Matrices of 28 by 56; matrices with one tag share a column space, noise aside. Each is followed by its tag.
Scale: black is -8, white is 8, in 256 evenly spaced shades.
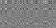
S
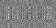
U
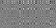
S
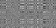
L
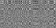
S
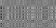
U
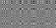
S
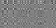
S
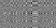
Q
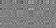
S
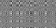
Q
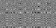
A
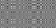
L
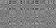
S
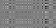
L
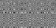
A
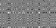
A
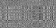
U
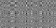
Q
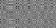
L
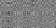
Q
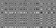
A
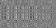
U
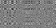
S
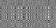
U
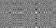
A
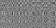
Q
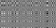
Q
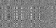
U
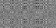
L
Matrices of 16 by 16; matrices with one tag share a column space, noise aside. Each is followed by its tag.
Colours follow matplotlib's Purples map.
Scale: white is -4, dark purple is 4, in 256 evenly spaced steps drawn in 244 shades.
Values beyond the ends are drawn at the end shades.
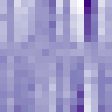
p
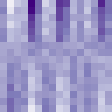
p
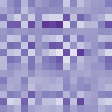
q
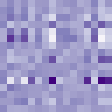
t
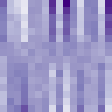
p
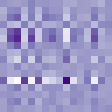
t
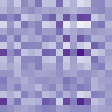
q
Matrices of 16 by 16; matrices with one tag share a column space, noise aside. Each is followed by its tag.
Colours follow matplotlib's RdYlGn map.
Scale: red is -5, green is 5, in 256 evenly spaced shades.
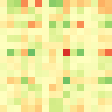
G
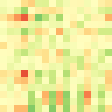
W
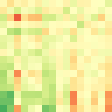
W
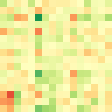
W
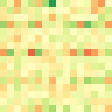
G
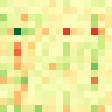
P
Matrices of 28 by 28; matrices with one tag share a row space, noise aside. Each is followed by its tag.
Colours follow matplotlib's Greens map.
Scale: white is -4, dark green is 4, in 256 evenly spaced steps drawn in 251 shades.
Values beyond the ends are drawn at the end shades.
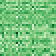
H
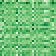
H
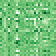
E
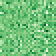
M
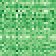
H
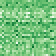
H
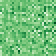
M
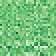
E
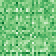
H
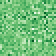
M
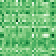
H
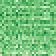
H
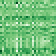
H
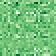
E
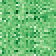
E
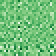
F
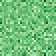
M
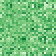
M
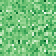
M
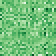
M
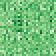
F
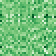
M
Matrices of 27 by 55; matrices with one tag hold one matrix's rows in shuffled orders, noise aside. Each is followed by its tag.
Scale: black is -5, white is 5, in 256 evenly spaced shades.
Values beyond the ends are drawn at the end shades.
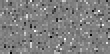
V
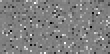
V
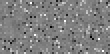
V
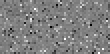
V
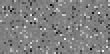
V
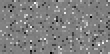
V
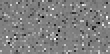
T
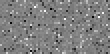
V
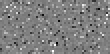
T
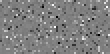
T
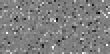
T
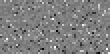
T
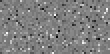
T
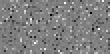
V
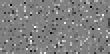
V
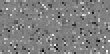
T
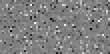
V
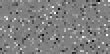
T
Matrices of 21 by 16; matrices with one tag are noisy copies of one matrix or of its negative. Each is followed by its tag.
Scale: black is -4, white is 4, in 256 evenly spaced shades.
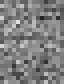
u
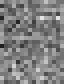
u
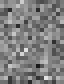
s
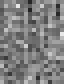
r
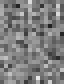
r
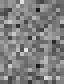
s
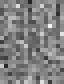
r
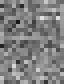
u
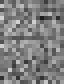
u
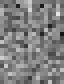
r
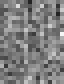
r
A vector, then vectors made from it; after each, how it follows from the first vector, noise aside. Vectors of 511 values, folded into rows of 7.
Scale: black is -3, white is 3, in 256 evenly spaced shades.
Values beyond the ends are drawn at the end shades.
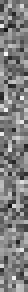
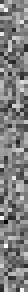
wrapped around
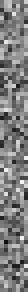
reversed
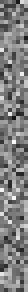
wrapped around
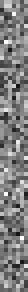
reversed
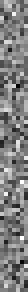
reversed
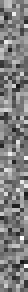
reversed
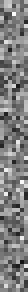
reversed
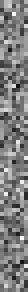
reversed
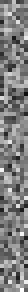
wrapped around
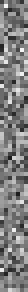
wrapped around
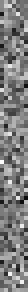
wrapped around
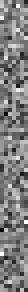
wrapped around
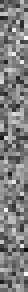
wrapped around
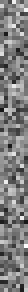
wrapped around
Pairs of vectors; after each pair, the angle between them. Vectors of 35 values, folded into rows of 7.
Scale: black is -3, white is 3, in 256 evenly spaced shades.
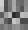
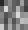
partly opposed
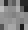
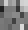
nearly opposite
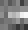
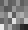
partly aligned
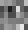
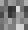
nearly parallel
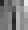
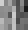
nearly opposite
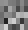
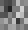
orthogonal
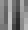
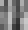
nearly parallel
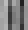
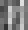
nearly opposite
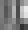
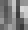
nearly parallel
